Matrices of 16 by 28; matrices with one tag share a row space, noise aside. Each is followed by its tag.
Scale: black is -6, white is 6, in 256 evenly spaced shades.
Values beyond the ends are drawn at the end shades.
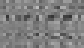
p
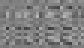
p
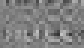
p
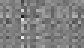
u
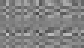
p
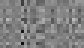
u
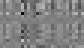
u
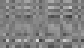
p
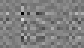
u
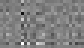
u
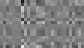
u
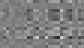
p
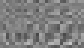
p
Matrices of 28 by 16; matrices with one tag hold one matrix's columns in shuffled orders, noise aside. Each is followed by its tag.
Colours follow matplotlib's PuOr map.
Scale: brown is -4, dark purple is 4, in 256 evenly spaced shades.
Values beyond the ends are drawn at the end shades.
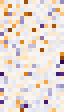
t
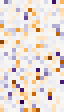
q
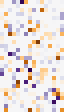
q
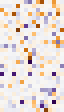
t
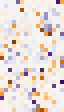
q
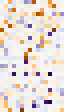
t
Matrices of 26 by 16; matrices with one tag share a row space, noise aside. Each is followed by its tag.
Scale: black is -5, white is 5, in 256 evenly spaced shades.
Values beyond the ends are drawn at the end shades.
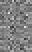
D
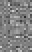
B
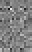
D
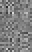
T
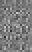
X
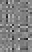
T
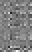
B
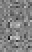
B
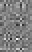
X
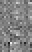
B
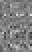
B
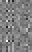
T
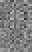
D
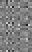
T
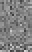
D
